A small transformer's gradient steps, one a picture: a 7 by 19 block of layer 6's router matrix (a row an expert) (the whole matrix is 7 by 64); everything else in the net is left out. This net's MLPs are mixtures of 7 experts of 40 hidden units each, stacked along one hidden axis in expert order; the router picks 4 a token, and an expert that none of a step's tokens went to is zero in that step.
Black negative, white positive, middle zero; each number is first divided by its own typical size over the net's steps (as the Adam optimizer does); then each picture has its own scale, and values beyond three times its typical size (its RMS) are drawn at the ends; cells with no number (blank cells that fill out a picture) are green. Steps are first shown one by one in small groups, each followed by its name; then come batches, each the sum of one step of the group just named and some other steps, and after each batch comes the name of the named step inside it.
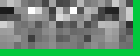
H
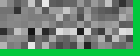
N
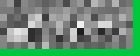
N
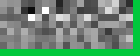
H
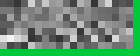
N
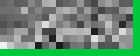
N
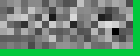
H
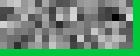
H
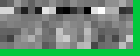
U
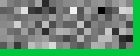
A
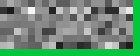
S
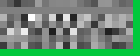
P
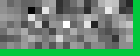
P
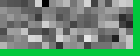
A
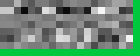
U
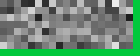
S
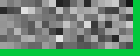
S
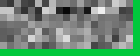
U
